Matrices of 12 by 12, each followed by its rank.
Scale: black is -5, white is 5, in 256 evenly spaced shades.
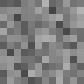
full rank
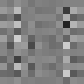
two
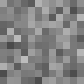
full rank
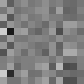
two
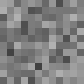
full rank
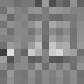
two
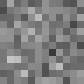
full rank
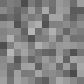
full rank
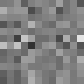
two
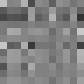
two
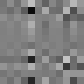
two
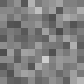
full rank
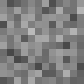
full rank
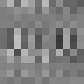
two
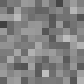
full rank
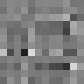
two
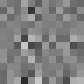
two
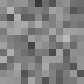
full rank
